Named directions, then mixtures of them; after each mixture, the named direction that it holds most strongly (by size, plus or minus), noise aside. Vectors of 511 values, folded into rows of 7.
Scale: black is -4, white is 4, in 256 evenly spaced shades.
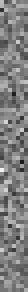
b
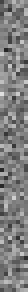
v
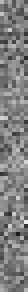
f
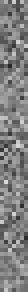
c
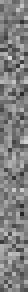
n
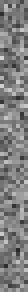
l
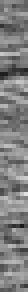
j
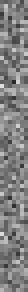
l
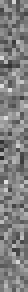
c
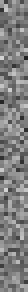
b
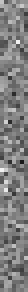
b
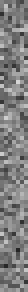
l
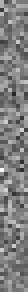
b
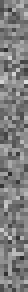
v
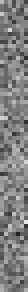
f
